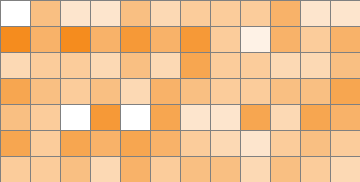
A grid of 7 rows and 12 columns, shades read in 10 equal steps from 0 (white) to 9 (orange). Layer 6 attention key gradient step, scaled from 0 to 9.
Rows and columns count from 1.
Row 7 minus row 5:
-1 0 5 -5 6 -3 3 3 -4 2 -3 -3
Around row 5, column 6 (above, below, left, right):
6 6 0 2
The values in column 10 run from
3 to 6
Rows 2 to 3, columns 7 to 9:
8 4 1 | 7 4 4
